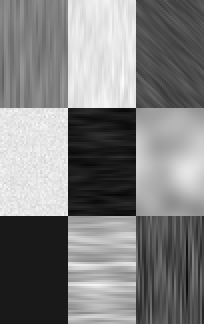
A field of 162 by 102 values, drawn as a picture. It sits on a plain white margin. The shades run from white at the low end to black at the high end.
The table splits into 3 rows of 3 panels. Panel 1,1: middling, streaked downward, faint in contrast. Panel 1,2: very low, streaked downward, faint in contrast. Panel 1,3: high, slanting down to the right, faint in contrast. Panel 2,1: very low, fine-grained, faint in contrast. Panel 2,2: very high, streaked across, faint in contrast. Panel 2,3: low, smooth. Panel 3,1: very high, flat. Panel 3,2: low, streaked across. Panel 3,3: high, streaked downward.
